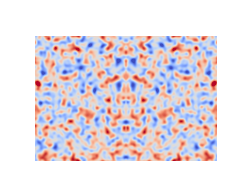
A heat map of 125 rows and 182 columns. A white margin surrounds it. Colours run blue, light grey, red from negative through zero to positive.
No seam splits the table. The left and right halves mirror each other. No regular stripes run through it. The field is mottled with small blotches. The histogram is bell-shaped.
